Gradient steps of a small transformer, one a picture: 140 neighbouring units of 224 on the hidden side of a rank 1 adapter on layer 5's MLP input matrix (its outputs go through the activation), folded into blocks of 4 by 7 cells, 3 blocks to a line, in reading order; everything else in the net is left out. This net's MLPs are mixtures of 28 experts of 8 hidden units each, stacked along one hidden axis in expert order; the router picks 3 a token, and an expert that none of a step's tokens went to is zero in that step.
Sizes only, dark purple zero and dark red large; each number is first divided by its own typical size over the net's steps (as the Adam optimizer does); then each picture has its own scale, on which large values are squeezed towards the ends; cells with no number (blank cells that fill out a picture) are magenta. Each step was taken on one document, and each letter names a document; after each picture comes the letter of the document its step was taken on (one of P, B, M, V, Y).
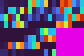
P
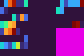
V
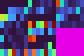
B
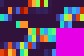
P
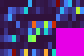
B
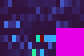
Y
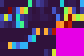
P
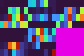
P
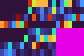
P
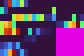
V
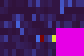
Y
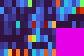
B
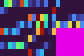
V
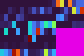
B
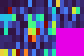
B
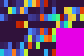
P
